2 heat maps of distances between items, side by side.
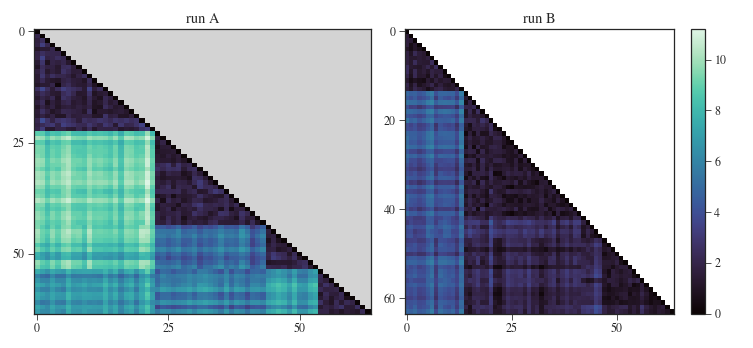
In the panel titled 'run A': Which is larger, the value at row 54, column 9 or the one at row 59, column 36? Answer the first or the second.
the first
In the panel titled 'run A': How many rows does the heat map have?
64
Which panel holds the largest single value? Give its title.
run A
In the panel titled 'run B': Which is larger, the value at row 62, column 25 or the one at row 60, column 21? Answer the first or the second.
the first
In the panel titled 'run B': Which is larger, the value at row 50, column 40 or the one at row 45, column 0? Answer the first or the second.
the second
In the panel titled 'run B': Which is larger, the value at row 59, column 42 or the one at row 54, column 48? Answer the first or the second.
the first
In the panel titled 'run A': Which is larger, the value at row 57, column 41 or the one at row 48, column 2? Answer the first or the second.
the second
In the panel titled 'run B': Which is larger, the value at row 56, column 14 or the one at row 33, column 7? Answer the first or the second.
the second
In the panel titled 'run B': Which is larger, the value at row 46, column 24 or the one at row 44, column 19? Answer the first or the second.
the first
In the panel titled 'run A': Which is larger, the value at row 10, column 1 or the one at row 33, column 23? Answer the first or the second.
the first
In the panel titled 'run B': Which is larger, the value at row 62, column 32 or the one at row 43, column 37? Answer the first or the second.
the second
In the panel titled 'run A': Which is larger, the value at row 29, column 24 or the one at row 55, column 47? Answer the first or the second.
the second
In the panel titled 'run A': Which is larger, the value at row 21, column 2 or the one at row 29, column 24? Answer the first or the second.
the first
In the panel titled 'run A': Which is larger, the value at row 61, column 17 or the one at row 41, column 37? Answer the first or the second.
the first
